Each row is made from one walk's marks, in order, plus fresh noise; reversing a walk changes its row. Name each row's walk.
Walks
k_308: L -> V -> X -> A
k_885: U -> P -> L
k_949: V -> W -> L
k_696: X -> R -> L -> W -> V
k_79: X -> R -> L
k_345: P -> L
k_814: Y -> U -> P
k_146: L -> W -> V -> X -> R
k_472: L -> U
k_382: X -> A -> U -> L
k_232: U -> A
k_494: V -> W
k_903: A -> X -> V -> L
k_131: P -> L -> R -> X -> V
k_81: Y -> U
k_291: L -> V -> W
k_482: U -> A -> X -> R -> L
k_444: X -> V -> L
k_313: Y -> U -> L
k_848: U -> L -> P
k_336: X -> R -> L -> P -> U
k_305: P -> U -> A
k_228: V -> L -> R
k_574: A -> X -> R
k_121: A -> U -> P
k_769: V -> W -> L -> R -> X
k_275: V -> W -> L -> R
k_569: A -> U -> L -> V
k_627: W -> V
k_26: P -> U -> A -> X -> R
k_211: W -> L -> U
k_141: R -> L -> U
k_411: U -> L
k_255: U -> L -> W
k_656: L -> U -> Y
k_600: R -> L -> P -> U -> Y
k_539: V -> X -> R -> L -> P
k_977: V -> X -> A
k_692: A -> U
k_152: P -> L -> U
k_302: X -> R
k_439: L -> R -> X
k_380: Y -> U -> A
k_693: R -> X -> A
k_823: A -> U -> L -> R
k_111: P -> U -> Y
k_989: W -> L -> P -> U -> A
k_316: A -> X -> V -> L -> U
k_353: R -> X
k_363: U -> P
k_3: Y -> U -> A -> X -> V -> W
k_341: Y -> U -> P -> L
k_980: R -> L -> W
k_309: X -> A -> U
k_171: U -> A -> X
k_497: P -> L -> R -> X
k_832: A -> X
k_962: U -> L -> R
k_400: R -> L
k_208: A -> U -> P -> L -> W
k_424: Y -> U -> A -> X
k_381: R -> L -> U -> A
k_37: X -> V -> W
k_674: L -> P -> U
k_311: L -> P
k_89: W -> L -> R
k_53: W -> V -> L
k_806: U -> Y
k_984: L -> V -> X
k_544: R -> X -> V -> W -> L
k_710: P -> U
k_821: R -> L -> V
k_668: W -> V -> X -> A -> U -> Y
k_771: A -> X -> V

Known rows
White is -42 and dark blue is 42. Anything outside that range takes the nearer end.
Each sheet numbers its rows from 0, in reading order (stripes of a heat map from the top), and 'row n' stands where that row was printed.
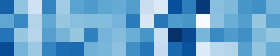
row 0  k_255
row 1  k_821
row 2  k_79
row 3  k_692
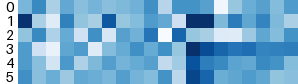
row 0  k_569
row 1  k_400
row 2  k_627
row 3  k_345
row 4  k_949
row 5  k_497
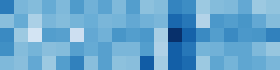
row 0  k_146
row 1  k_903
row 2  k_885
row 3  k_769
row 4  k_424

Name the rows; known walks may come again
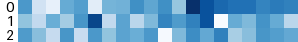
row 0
k_345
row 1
k_977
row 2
k_291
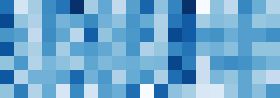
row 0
k_232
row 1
k_823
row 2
k_313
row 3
k_275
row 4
k_444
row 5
k_574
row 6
k_627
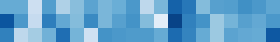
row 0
k_53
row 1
k_211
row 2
k_121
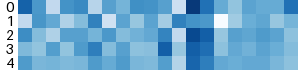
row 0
k_152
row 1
k_771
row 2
k_382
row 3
k_424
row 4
k_769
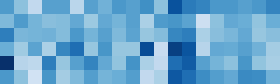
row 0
k_341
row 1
k_131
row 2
k_146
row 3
k_171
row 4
k_89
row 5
k_949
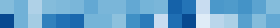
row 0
k_903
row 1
k_692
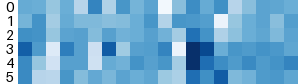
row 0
k_37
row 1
k_569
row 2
k_316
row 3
k_411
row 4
k_885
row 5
k_208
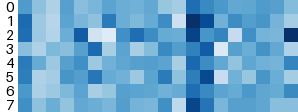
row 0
k_544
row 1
k_79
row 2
k_363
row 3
k_308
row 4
k_336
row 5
k_381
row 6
k_539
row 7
k_497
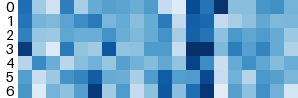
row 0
k_255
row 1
k_309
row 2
k_482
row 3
k_400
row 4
k_984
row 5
k_380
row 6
k_693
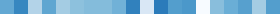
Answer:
k_821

